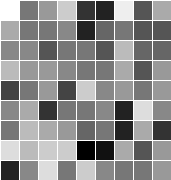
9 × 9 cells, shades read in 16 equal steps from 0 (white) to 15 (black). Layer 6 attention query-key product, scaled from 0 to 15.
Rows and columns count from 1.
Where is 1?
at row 1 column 7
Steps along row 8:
up down same up down down up down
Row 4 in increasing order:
4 5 6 6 6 7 8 8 10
